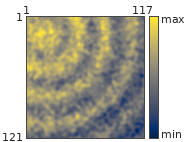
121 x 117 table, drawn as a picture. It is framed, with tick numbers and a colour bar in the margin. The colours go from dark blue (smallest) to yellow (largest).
The halves do not mirror each other. Rings spread out from the top left. Values rise toward the top left. The values follow a bell shape.
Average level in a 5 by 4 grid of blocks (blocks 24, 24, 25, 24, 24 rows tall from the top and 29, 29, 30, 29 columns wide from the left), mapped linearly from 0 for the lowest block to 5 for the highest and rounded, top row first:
5433 | 4432 | 4322 | 3221 | 3210
